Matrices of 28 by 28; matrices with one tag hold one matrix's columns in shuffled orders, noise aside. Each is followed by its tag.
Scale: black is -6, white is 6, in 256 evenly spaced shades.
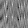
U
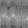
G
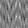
U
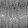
G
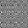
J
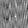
U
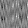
U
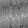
G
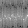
G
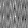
U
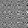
J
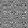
J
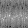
G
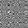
J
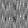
U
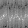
G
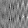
U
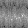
G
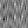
U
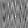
U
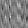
U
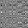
J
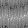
G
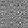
J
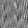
U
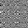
J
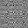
J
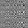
J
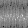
G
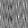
U
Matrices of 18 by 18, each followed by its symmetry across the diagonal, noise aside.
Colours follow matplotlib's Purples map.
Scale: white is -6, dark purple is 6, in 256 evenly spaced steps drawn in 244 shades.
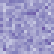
neither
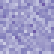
antisymmetric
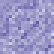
symmetric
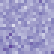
neither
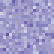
antisymmetric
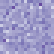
symmetric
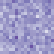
antisymmetric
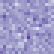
antisymmetric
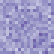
symmetric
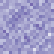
symmetric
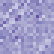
symmetric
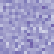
antisymmetric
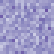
neither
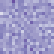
antisymmetric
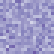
neither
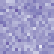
neither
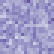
neither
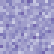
antisymmetric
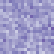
antisymmetric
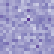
neither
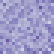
symmetric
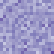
symmetric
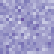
antisymmetric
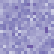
symmetric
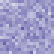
neither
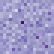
symmetric
